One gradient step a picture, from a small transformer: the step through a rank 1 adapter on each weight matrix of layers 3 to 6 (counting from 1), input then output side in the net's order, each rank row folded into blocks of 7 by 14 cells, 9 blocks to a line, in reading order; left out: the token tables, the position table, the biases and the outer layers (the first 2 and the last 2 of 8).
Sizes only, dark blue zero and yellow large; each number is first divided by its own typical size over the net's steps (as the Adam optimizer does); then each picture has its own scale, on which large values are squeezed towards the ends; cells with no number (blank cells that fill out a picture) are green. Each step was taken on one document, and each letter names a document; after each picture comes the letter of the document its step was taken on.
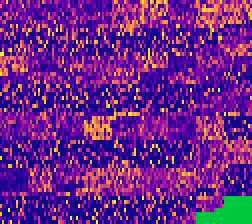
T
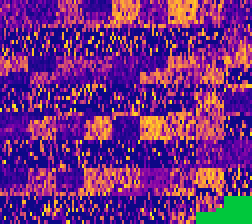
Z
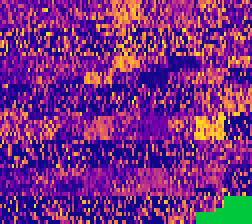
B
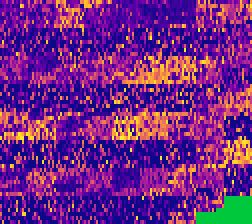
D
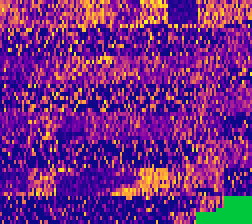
D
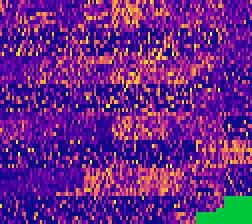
T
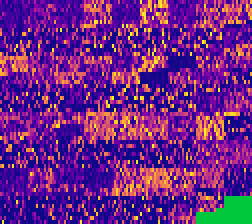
T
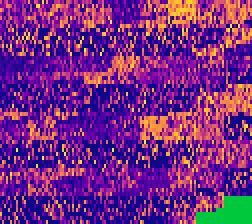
B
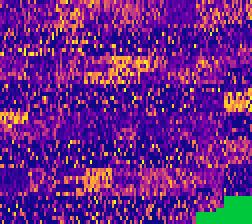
T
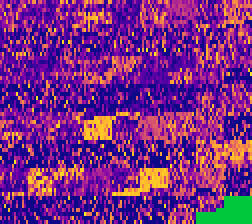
D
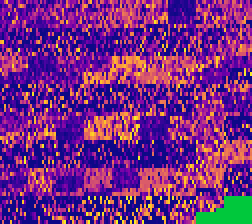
D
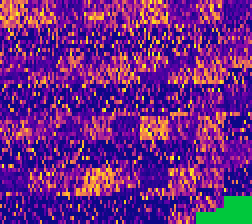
T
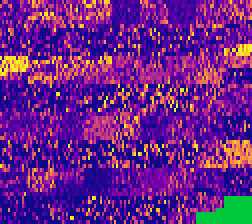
D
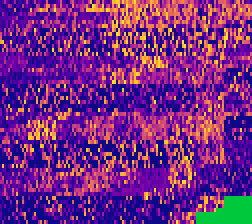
B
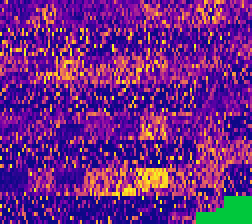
T
